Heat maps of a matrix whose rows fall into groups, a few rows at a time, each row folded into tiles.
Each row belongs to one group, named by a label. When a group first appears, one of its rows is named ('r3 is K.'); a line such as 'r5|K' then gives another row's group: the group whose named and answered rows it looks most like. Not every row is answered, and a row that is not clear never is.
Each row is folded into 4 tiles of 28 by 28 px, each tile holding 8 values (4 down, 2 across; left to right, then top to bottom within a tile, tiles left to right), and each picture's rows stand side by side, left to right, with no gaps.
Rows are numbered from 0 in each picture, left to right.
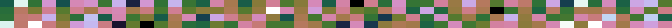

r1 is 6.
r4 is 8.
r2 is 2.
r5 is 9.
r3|6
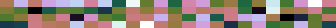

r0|8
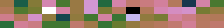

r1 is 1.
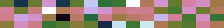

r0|2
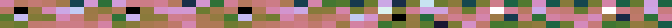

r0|1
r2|1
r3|2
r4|2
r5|2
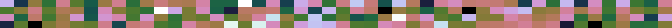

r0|6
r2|9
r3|8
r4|1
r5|6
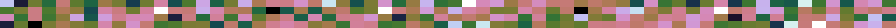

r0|6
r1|2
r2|8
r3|2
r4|9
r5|1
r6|2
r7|9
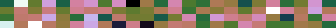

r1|6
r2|2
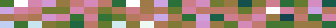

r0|9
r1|9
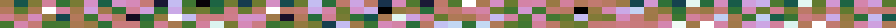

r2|2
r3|8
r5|1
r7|9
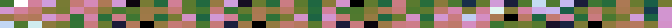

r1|6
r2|6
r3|6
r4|2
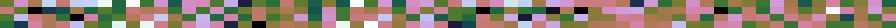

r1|9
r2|6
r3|9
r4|8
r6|8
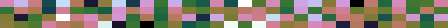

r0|8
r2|9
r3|6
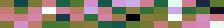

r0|2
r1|8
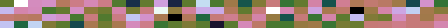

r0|9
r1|2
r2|2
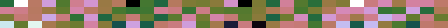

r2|6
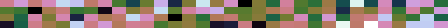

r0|8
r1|2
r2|6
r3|9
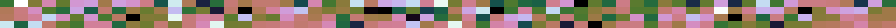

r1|8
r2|1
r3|8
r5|6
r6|2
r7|1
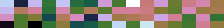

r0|6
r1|9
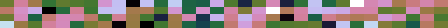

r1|6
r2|2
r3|9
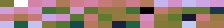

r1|8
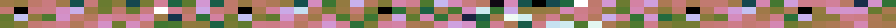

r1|2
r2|1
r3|8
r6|1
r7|1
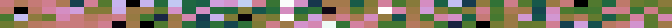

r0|1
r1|6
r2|8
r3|2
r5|6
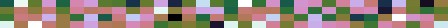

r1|2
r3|8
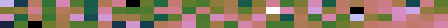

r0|6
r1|6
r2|2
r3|1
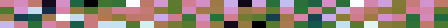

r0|8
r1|9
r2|6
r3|9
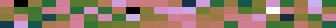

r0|6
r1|1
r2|2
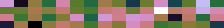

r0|6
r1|2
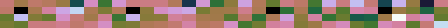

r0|1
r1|1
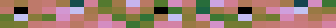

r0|1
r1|8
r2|1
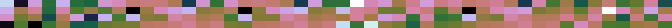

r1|1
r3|9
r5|2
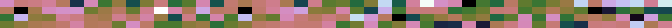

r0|1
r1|2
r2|1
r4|6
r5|8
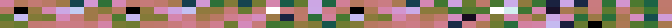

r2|2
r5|6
